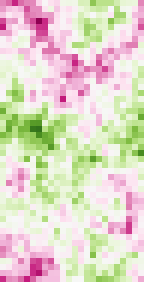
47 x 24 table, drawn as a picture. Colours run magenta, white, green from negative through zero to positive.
On average the colour sits 50% of the way up the scale. The histogram is bell-shaped. There is no overall slope. There are no regular stripes. The middle left is the ninth with the highest average. The field is mottled with small blotches.
